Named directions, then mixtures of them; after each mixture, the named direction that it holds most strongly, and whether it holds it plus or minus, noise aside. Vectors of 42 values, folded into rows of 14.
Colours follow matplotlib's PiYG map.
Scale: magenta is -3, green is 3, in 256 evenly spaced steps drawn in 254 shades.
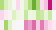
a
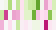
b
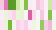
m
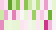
b, plus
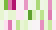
m, minus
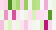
b, plus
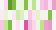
m, plus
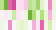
m, minus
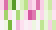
m, plus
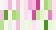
b, minus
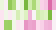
a, plus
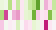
b, plus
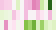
a, minus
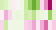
a, plus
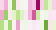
b, minus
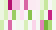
m, minus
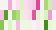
b, minus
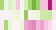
a, plus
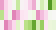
a, minus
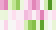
a, minus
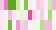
m, plus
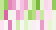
m, minus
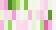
m, plus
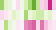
a, plus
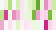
b, plus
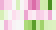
a, minus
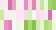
a, minus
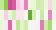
m, minus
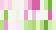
a, minus
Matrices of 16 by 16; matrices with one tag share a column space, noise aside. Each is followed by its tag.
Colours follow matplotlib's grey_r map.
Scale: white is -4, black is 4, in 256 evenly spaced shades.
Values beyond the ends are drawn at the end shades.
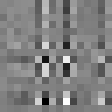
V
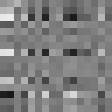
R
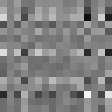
R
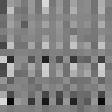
V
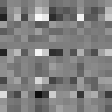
R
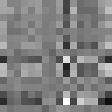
V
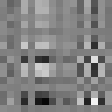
V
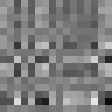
V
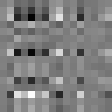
R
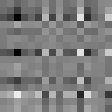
R
